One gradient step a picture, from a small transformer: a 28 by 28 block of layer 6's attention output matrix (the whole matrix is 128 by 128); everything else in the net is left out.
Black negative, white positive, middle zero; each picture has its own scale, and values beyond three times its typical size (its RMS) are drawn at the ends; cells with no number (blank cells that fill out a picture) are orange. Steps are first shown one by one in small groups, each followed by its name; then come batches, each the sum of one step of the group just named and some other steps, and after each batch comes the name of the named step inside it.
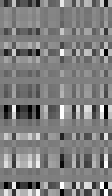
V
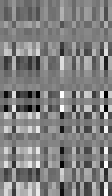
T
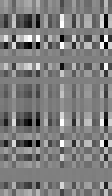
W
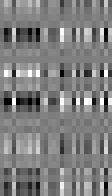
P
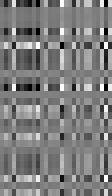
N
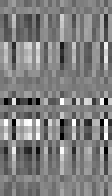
P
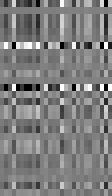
N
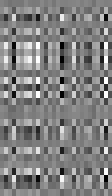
V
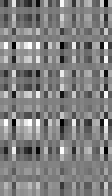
T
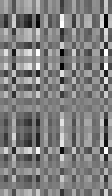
W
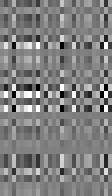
N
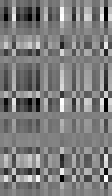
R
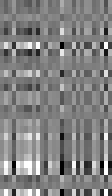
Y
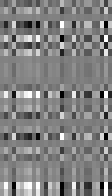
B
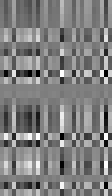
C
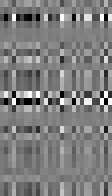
R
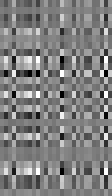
C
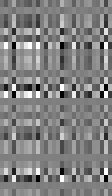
Y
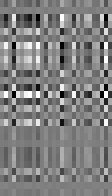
R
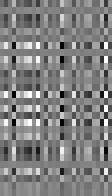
Y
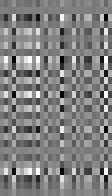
C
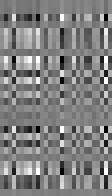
C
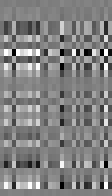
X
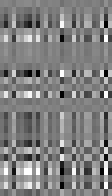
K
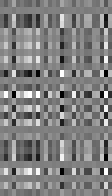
K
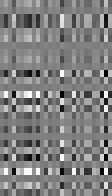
K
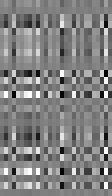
K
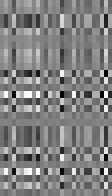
K
